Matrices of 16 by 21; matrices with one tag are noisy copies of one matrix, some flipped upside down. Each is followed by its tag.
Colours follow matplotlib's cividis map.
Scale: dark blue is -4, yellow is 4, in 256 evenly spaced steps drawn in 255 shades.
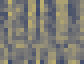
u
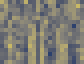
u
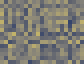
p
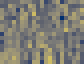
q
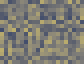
p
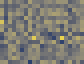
p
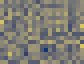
p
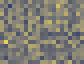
p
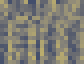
u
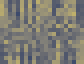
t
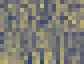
q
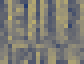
u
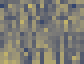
q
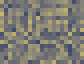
p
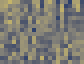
q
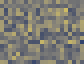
p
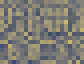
p
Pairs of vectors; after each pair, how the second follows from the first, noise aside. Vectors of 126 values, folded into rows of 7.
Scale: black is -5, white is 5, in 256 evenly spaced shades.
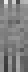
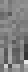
wrapped around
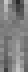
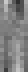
copied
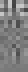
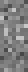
shuffled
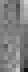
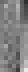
negated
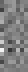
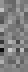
negated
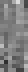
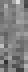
copied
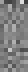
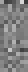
copied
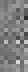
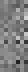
negated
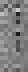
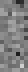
shuffled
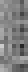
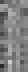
wrapped around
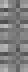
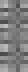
copied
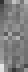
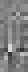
wrapped around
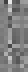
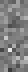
shuffled
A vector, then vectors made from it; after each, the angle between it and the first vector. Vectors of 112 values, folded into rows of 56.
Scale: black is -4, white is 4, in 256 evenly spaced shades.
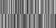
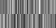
nearly parallel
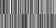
partly aligned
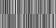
orthogonal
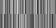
orthogonal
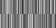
partly aligned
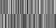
nearly parallel
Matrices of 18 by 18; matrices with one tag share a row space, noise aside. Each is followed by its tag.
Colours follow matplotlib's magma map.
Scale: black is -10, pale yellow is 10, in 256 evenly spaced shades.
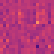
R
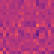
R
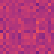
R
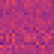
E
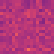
E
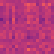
E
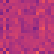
R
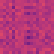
E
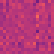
R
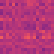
E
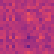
E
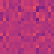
R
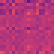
E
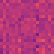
R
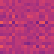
E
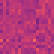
R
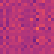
R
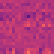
E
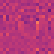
R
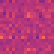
E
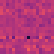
E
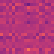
E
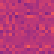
E
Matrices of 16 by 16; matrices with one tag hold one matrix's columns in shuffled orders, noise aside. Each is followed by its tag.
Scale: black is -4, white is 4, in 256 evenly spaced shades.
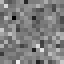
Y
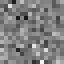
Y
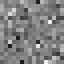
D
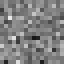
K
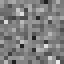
D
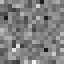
Y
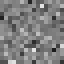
Y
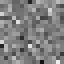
D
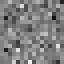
Y
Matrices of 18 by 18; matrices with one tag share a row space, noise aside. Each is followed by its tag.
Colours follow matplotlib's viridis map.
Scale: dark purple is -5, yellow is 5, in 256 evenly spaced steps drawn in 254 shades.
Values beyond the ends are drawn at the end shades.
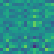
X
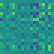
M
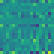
M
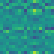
X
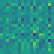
M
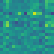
X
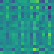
M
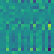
M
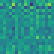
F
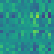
M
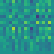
F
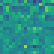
X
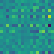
M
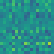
F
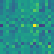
M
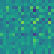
M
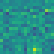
X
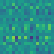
F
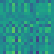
F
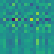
F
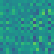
M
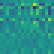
M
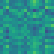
X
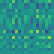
F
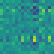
M
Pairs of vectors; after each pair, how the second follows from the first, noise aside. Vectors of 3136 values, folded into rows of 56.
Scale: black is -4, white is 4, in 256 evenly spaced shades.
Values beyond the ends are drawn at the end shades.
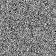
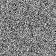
copied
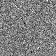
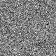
shuffled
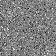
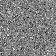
copied
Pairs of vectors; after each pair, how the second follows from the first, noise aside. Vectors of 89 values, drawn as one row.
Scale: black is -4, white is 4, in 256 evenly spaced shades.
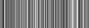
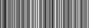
shuffled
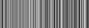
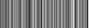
shuffled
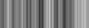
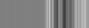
partly zeroed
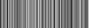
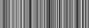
shuffled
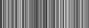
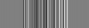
partly zeroed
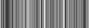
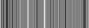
partly zeroed
